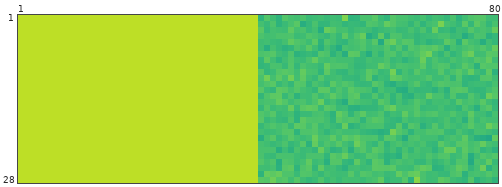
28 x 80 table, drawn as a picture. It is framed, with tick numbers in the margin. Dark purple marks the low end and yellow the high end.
The table splits into one row of 2 panels. Panel 1,1: very high, flat. Panel 1,2: high, fine-grained, faint in contrast.
